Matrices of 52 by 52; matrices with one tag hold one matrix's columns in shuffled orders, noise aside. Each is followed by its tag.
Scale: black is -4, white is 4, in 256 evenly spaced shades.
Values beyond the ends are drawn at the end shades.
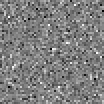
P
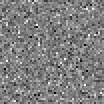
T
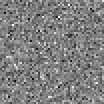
P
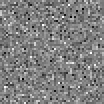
P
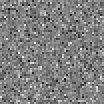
P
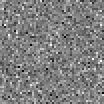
T
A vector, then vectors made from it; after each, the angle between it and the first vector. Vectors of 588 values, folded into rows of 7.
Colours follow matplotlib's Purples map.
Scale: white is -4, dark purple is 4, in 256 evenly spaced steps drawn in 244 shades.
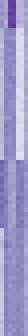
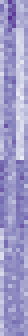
nearly parallel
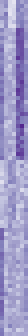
nearly opposite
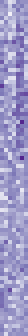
partly opposed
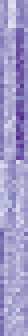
nearly opposite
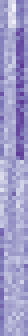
nearly opposite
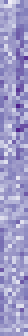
partly opposed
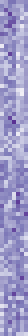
partly aligned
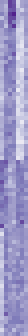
nearly parallel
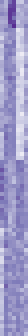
nearly parallel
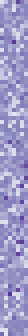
orthogonal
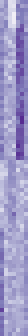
nearly opposite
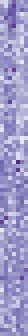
partly aligned
